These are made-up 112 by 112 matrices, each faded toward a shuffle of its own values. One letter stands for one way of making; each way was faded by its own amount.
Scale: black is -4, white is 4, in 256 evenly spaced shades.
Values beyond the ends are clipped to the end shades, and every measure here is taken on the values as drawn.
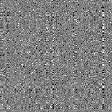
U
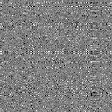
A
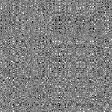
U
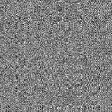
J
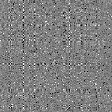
U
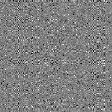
U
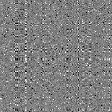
U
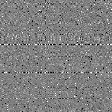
A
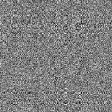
J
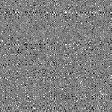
A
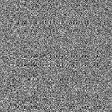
J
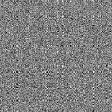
J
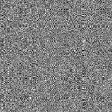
J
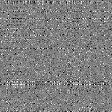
A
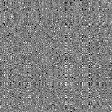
U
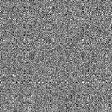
J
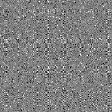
U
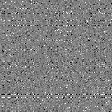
A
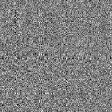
J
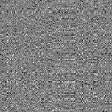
U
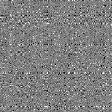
A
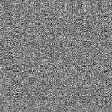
J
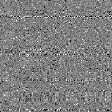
A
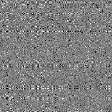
A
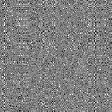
U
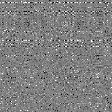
A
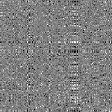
U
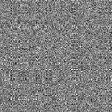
J
